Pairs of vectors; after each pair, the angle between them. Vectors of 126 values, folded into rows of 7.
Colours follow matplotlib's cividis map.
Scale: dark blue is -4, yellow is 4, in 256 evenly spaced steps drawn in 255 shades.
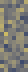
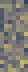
nearly opposite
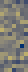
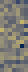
nearly parallel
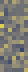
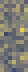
partly aligned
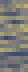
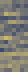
nearly opposite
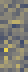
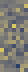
partly opposed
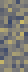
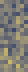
orthogonal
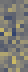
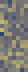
partly aligned
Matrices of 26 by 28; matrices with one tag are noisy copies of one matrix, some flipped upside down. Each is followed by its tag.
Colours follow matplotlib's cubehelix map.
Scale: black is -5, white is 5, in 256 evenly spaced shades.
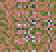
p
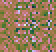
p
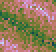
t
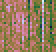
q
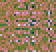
p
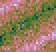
t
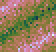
t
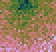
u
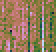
q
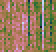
q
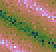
t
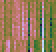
q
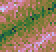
t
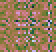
p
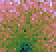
u
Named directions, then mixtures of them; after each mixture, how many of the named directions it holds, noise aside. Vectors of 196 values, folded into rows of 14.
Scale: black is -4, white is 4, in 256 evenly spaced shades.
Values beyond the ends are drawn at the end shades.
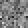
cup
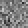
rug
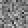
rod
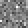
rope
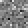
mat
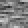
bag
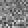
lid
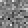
two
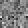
one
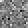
two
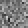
two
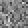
one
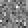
one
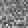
one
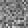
one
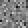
one
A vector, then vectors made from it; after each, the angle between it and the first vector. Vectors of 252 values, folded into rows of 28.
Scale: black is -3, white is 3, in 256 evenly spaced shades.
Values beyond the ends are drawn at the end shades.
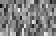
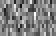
partly aligned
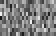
partly opposed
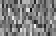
orthogonal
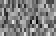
partly aligned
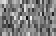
orthogonal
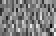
orthogonal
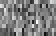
nearly opposite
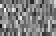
partly opposed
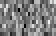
nearly opposite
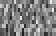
nearly opposite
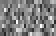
partly opposed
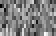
nearly parallel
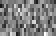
nearly parallel
